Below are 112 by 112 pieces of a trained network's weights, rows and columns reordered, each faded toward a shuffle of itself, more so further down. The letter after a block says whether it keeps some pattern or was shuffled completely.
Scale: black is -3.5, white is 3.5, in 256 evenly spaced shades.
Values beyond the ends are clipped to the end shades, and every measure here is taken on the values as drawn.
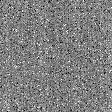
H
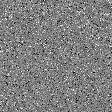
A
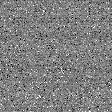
H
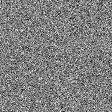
H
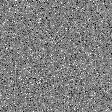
A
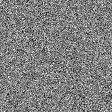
H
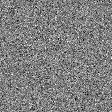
H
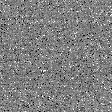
H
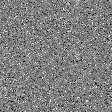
A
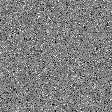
A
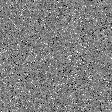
A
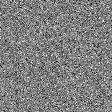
H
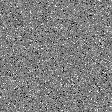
A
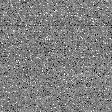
H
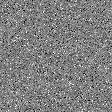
A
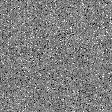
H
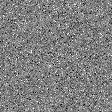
A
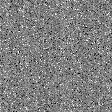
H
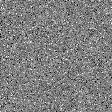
H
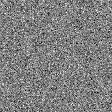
H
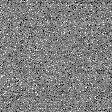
H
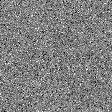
A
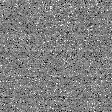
H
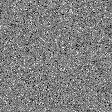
A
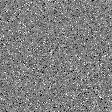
A
